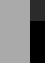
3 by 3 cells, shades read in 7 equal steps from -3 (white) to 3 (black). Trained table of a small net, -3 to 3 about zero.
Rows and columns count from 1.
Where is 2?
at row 1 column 3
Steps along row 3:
same up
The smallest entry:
-1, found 6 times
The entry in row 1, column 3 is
2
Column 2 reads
-1 -1 -1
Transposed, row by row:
-1 -1 -1 | -1 -1 -1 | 2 3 3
